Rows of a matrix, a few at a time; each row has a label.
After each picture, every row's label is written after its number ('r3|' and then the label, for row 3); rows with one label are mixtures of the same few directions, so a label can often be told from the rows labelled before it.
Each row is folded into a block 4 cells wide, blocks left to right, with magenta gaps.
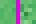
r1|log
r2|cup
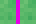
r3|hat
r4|hat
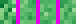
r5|log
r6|hat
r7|cup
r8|log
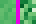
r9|log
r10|log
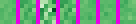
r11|log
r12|log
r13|log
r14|log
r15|hat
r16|cup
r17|hat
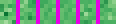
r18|cup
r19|hat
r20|log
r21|log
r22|cup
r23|hat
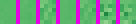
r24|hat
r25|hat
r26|log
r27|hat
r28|log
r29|cup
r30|cup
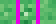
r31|cup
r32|cup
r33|hat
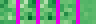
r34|hat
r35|hat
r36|hat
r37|cup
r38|cup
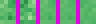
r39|hat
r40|hat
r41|hat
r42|hat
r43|log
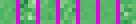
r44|log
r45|hat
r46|hat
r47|log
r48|cup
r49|cup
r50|cup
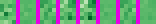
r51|cup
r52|cup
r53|log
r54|hat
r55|hat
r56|cup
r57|log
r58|hat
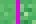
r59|cup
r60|cup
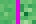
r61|cup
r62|cup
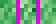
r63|log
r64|log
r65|log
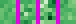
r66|log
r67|cup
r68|hat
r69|hat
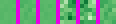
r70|log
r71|log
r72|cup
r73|hat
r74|hat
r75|log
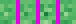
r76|cup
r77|cup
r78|cup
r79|cup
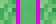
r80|log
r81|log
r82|log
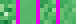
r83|cup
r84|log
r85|log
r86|log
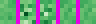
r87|hat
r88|cup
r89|cup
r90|log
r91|log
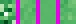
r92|cup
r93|log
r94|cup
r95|hat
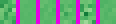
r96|log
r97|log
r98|log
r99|cup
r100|cup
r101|log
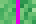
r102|log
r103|log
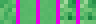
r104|log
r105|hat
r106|hat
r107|hat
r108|hat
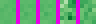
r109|log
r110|cup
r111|cup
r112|hat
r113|log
